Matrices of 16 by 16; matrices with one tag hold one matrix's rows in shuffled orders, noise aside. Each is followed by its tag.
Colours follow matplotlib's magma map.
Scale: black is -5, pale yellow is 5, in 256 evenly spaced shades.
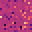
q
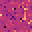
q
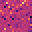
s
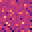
s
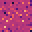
s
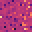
q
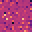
s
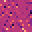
s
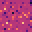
s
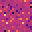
s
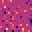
s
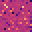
s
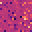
q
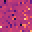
q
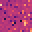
q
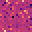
s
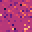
q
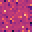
s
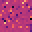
s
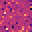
s
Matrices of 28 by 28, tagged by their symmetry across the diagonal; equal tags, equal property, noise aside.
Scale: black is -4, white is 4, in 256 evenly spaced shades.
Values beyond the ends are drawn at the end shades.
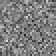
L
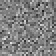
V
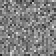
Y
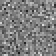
V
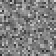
V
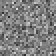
V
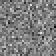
Y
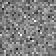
L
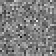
V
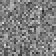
Y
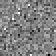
L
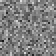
Y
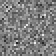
L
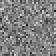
Y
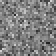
L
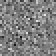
V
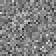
L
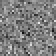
Y
